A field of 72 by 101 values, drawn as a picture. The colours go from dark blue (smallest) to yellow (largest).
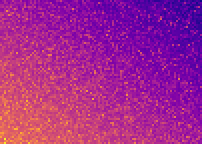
Mirror symmetry: none. Ninth with the highest average: bottom left. Ninth with the lowest average: top right. Slope: up to the bottom left.
